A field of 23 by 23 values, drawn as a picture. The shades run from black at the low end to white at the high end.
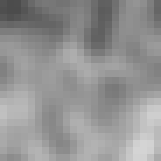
Odd rows or columns: none. Slope: up to the bottom. Ninth with the highest average: bottom right. Grain: blotchy. Histogram: bell-shaped.
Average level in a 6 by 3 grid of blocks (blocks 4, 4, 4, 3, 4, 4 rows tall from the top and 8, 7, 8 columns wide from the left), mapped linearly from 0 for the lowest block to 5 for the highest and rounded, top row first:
012 | 222 | 333 | 433 | 434 | 445
